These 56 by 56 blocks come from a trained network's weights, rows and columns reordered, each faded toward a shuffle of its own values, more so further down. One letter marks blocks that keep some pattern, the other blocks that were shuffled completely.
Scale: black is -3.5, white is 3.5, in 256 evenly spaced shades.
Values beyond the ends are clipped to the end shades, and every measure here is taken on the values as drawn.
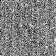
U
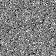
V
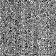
U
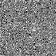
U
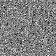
U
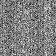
U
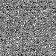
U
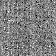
U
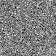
V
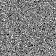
V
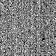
U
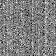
U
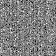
U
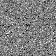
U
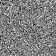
V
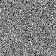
V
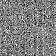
U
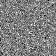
V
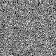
U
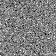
V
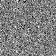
V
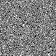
V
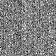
U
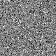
V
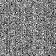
U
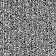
U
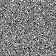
V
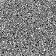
U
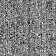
U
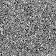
V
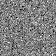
V
